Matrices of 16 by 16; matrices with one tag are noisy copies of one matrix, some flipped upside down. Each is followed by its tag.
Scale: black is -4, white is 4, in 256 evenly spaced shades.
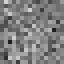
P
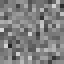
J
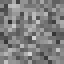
P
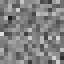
J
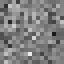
P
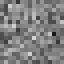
P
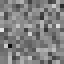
J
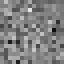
P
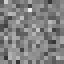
P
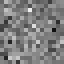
P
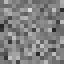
P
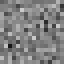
J
